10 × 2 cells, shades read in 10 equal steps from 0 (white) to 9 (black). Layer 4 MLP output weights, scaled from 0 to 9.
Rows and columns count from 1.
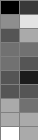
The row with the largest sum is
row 1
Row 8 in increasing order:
3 5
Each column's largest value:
9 8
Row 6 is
6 8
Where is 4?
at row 2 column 1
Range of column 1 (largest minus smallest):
9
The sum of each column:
47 47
